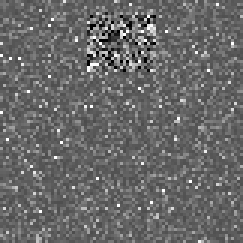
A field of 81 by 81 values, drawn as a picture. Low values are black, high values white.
Odd patch: rougher, in the top middle. Mirror symmetry: none. Stripes: none. Histogram: skewed, a long tail of high values. Roughest part: top middle. Grain: fine.
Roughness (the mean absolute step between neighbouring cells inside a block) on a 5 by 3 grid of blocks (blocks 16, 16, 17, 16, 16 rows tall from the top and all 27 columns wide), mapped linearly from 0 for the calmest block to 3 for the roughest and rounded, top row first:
0 3 0 | 0 2 0 | 0 0 0 | 0 0 0 | 0 0 0
